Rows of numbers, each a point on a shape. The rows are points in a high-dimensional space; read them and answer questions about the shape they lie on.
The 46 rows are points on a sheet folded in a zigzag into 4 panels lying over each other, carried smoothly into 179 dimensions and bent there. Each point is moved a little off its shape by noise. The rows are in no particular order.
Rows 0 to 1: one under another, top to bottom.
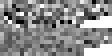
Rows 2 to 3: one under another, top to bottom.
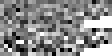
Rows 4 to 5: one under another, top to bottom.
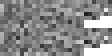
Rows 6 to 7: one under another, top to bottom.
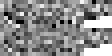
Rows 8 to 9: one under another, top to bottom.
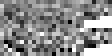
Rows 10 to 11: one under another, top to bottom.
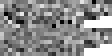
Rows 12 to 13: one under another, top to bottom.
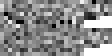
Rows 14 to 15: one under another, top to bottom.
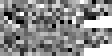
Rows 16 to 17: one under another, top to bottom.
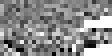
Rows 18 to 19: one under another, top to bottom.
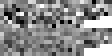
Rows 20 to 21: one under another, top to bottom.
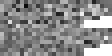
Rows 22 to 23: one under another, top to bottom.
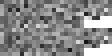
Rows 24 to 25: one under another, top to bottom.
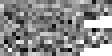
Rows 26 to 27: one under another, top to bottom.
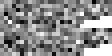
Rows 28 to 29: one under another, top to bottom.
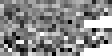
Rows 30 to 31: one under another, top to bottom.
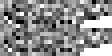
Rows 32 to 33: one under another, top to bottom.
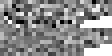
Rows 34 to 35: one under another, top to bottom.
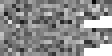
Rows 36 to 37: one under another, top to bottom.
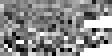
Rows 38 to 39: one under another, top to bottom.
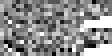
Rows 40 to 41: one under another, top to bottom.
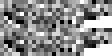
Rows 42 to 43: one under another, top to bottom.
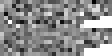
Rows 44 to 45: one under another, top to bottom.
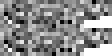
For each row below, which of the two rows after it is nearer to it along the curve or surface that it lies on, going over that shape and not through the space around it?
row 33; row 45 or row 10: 10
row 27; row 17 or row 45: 17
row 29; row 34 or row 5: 34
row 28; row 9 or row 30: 9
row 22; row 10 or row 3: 10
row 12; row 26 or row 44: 44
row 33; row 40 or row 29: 40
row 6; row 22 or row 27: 27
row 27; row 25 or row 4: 4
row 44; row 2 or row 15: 2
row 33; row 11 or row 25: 11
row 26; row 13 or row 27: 13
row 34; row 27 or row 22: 22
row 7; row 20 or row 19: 20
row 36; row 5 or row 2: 5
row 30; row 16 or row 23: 16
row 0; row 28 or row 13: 13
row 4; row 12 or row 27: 27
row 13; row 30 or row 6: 30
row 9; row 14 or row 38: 14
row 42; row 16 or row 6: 16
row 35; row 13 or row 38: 13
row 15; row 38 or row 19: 19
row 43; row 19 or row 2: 2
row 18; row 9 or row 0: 9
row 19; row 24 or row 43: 24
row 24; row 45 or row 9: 9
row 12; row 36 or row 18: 18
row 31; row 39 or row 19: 39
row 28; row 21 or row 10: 21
